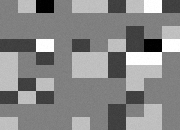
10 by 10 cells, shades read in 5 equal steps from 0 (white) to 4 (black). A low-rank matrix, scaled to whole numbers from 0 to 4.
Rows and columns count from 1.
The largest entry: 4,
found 2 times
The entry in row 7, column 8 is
1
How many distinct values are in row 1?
5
